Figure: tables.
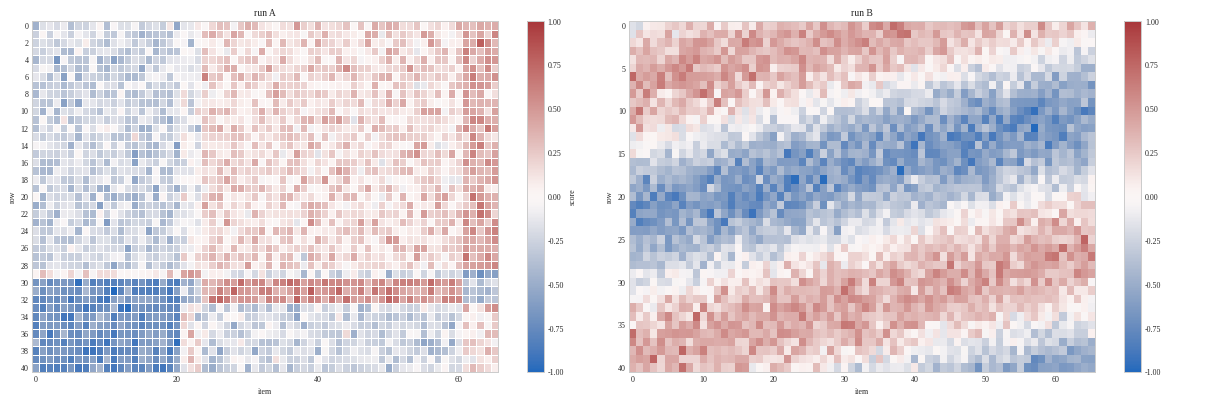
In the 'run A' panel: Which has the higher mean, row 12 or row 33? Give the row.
12
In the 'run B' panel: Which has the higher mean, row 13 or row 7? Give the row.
7
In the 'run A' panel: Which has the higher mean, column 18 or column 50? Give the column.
50
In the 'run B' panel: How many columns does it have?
66
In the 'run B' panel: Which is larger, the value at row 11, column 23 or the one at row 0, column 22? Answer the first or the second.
the second
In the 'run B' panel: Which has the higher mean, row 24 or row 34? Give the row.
34
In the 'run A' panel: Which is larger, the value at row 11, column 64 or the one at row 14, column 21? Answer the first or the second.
the first
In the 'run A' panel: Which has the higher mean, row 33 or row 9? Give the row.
9
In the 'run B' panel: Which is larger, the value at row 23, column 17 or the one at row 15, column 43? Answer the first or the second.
the first
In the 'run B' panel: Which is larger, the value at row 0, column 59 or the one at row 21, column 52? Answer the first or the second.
the first
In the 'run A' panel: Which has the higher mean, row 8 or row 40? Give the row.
8
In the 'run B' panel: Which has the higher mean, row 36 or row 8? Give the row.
36
